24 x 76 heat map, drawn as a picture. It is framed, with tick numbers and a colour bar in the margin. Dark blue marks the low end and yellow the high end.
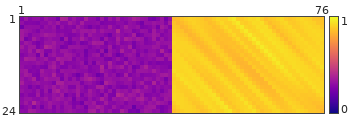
It is made of 1 by 2 panels. Panel 1,1: low, fine-grained, faint in contrast. Panel 1,2: very high, slanting down to the right, faint in contrast.
